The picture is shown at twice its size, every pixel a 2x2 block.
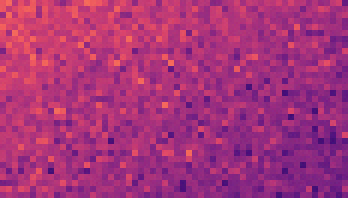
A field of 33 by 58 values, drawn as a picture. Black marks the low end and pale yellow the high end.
The ninth with the highest average is the top left. The grain is fine, like static. The bottom right is the ninth with the lowest average. There are no regular stripes. There is an overall slope up to the top left.
